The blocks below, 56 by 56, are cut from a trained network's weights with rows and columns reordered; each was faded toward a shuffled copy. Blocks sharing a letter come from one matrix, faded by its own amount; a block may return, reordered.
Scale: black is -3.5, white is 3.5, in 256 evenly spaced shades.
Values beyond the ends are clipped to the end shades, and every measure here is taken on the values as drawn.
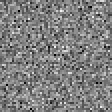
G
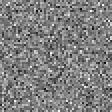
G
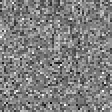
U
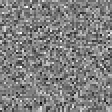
U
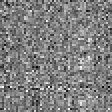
U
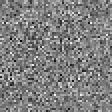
U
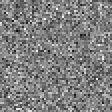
G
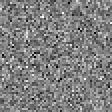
G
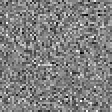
U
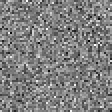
G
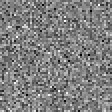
G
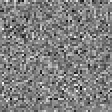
U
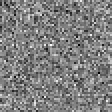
G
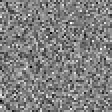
G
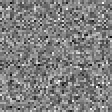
U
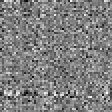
U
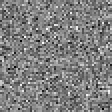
G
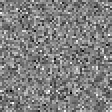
G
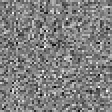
U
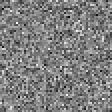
G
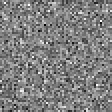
G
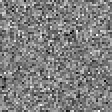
G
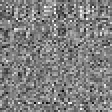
U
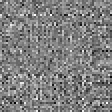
U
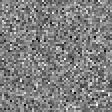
G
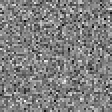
G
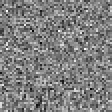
U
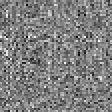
U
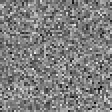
G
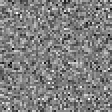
U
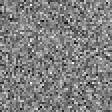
G
